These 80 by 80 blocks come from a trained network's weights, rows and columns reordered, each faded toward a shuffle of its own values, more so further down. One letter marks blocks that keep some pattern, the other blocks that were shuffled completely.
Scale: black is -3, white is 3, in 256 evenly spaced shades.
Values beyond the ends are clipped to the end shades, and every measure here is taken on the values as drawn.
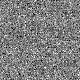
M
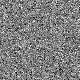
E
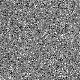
M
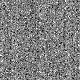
M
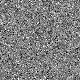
E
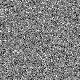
E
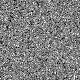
E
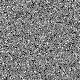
E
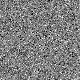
E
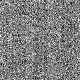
M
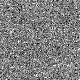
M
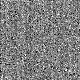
M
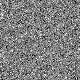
E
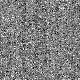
M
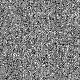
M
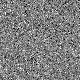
E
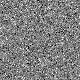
E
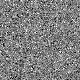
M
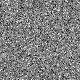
E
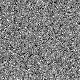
E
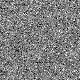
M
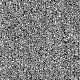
M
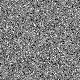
E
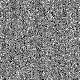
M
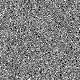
E
